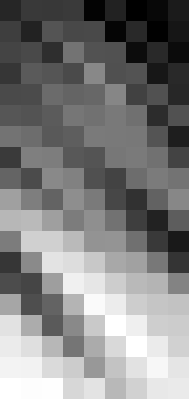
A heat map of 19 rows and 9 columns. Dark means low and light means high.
Streaks slant down to the right. The ninth with the lowest average is the top right. Values rise toward the bottom. Overall the values sit about 50% of the way up the scale.
